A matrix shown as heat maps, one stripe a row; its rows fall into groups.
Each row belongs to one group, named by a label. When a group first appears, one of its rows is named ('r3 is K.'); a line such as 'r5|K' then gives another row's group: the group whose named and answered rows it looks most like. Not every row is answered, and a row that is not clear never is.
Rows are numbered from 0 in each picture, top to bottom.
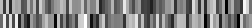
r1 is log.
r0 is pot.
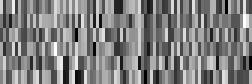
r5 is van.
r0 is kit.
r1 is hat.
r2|log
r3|kit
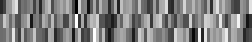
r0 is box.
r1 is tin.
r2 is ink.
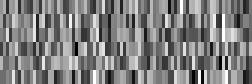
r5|ink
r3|log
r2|ink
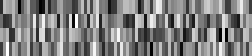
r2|pot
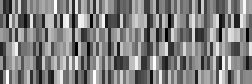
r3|box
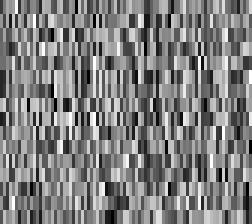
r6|box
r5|box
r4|ink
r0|box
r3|hat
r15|tin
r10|van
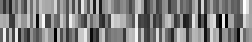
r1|pot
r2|log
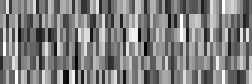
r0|ink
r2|log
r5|box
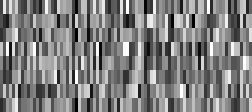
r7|box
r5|hat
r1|hat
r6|log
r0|log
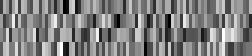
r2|ink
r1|kit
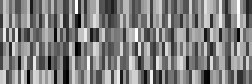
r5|van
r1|tin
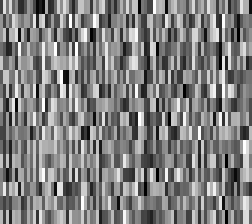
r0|log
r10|hat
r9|box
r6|pot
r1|pot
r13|van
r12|hat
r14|hat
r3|hat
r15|pot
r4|kit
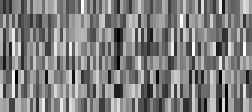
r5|ink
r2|kit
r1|log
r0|hat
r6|kit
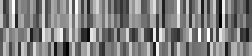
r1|kit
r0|kit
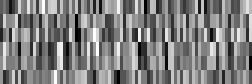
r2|tin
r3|van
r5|kit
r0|hat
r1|log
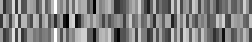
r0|kit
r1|tin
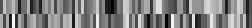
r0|tin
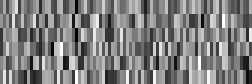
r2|log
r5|log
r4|van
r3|box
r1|ink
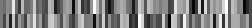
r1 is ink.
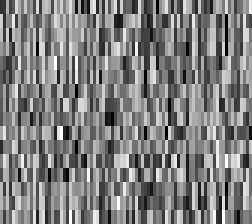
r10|tin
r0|box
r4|hat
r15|pot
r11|ink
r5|hat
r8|tin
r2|pot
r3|pot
